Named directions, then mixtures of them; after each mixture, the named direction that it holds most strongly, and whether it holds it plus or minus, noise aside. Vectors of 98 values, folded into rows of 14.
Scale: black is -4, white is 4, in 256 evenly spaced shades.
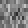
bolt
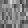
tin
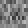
bolt, plus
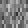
bolt, plus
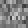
bolt, minus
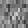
bolt, minus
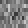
bolt, plus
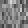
tin, plus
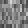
tin, plus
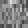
tin, plus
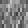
bolt, plus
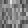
tin, plus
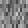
bolt, minus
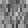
bolt, minus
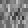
bolt, plus
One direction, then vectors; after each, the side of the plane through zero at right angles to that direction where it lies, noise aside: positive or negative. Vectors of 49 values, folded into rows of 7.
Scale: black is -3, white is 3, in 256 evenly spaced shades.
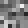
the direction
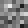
negative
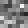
positive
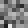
negative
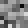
negative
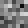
negative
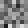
negative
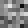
negative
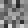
negative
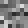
positive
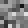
negative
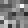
positive
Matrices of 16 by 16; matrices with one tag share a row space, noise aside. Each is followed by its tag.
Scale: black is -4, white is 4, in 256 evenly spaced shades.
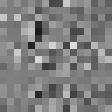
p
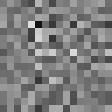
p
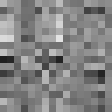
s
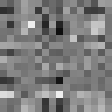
s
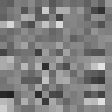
s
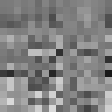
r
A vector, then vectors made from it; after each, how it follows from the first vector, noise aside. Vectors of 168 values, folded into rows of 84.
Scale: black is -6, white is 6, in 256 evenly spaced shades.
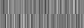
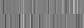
partly zeroed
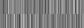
copied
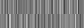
reversed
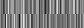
scaled up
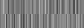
negated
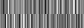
scaled up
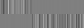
partly zeroed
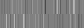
partly zeroed
